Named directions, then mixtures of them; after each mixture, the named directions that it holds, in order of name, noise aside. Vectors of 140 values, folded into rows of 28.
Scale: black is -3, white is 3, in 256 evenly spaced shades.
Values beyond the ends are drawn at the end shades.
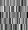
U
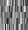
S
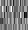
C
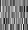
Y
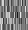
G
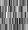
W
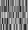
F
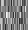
G, W, Y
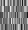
C, G, U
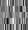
F, S, Y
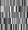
U, Y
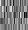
C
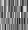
G, S, W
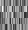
C, U, W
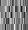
G, S, Y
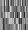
C, F, G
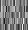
Y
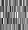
G, U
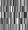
C, U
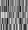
F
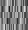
S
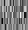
C, S, W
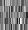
S, U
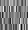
U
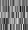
F, Y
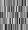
G, U, W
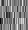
C, G, W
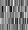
C, W, Y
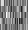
G, W
